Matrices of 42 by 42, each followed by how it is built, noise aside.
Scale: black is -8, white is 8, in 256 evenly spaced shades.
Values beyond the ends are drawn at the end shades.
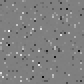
sparse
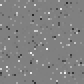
sparse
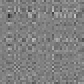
low rank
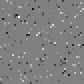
sparse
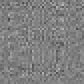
low rank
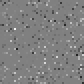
sparse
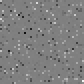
sparse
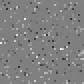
sparse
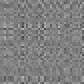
low rank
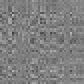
low rank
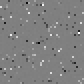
sparse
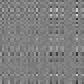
low rank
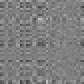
low rank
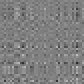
low rank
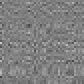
low rank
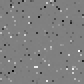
sparse
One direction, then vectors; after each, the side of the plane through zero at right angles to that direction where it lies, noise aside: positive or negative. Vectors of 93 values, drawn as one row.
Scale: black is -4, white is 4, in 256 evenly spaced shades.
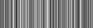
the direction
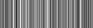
positive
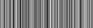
negative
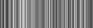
positive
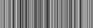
negative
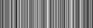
positive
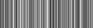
positive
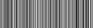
positive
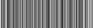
negative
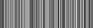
positive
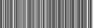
positive
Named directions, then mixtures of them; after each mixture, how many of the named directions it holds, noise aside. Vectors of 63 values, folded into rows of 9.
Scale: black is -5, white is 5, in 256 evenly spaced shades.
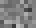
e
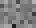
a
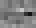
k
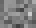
three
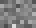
one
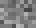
one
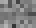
three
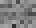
three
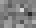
two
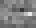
one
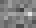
two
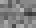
three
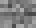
three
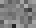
two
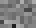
two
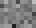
one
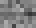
three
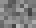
two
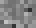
one
